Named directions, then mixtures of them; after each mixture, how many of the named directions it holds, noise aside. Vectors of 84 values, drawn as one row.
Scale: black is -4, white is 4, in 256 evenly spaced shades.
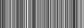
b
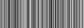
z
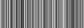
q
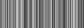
three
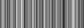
two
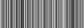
one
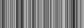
two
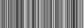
three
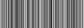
two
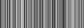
one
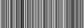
one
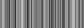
three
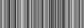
three
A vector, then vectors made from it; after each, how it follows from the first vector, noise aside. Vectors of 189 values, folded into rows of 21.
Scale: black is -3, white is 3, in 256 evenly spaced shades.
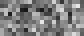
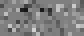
partly zeroed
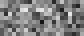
negated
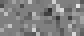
partly zeroed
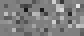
partly zeroed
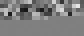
partly zeroed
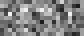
negated
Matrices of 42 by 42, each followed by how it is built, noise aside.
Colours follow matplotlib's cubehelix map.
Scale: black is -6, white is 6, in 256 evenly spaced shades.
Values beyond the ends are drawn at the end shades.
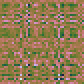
low rank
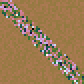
banded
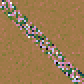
banded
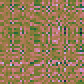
low rank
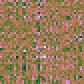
low rank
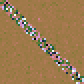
banded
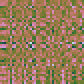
low rank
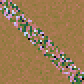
banded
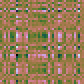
low rank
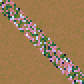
banded
